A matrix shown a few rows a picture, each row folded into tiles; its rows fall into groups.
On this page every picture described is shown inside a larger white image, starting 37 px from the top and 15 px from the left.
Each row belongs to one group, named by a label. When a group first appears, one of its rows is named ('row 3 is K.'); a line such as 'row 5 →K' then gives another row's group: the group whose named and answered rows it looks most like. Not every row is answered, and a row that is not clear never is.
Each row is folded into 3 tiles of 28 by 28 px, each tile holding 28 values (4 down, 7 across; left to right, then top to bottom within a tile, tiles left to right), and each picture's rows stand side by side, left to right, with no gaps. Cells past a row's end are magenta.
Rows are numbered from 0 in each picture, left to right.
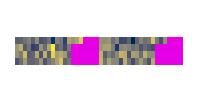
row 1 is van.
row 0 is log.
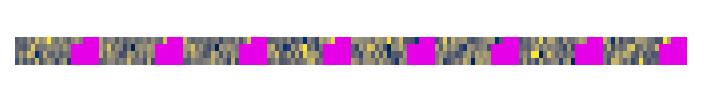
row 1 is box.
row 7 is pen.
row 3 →log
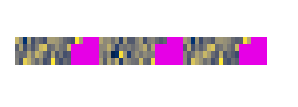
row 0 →pen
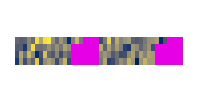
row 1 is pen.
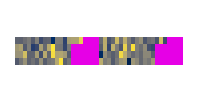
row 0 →log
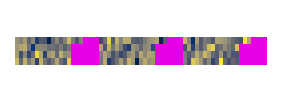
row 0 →van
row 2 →pen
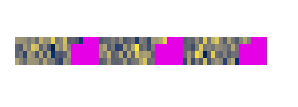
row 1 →log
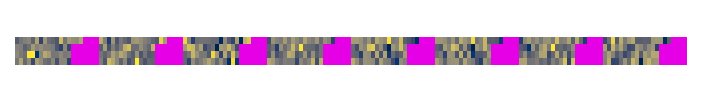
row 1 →pen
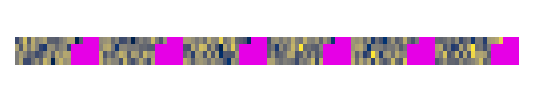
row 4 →van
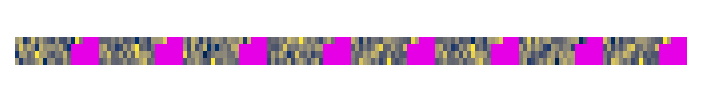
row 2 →box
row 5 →log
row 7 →pen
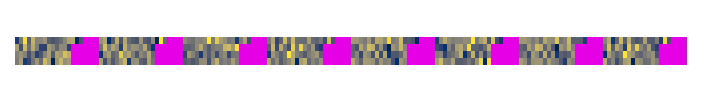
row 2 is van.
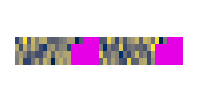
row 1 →box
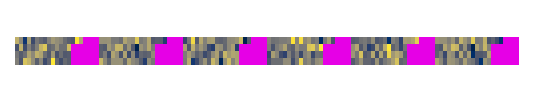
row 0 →pen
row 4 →log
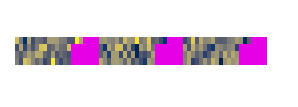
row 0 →pen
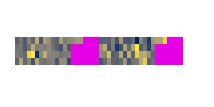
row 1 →log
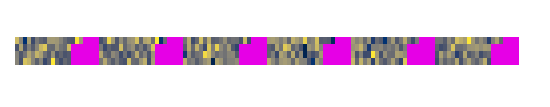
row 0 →pen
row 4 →van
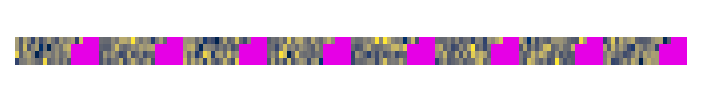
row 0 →box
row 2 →van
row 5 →log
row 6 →pen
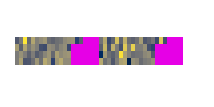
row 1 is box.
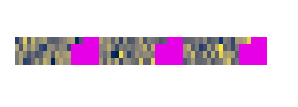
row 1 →van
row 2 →log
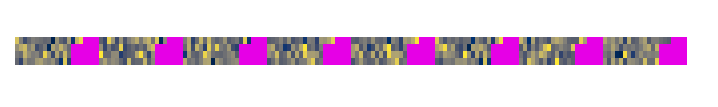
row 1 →box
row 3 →log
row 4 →log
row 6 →pen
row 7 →van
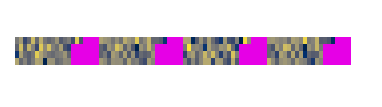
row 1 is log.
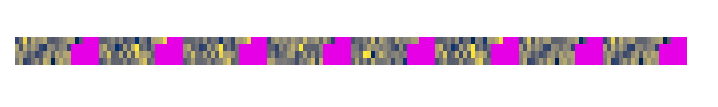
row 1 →log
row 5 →log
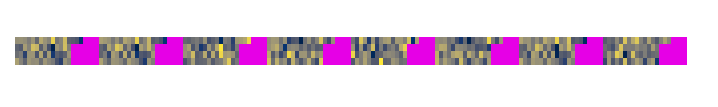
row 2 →log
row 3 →van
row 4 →box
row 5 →van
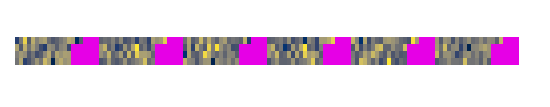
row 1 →log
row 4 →pen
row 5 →box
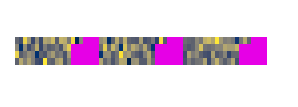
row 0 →box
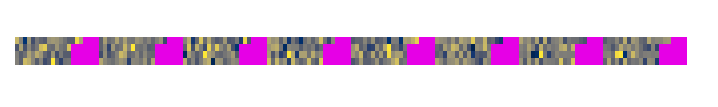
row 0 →pen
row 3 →van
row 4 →log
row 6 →van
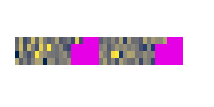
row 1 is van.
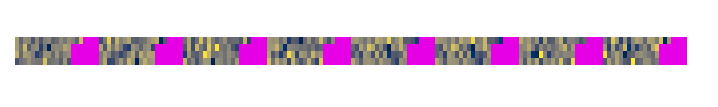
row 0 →box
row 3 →van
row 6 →van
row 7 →box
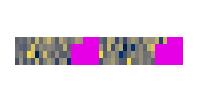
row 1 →box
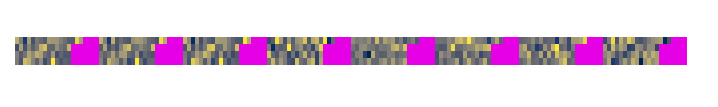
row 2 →pen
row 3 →box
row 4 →van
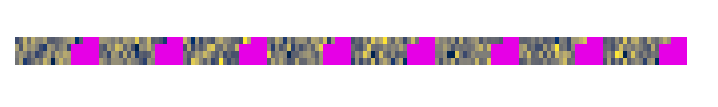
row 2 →pen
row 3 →box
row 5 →van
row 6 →log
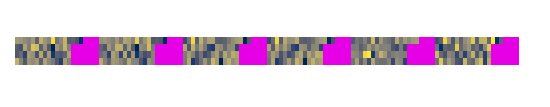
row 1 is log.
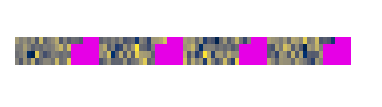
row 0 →van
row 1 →log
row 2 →van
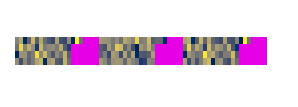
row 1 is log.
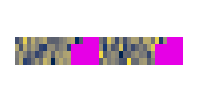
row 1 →box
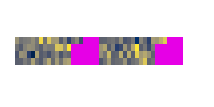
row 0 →van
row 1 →log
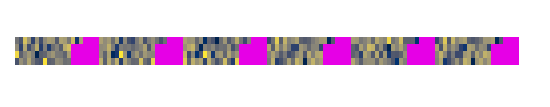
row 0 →box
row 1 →van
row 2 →van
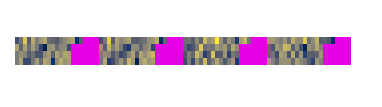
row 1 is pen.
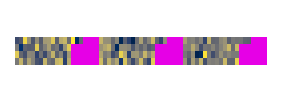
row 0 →box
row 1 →van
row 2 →van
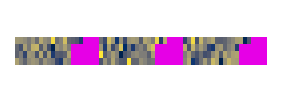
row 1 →box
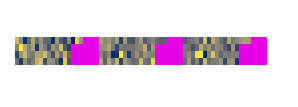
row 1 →van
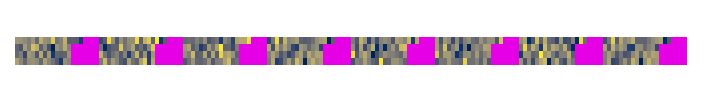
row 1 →box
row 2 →log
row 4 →box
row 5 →box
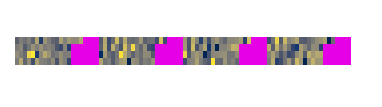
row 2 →box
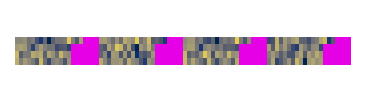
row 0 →van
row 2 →van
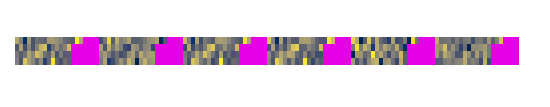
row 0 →pen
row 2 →pen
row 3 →pen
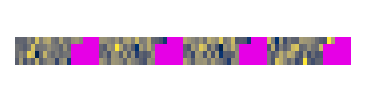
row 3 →pen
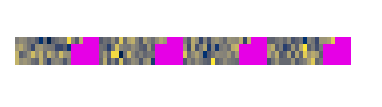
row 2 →box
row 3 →log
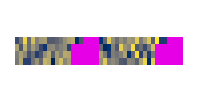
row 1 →box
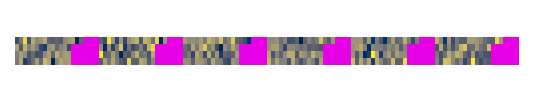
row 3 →van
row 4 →van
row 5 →pen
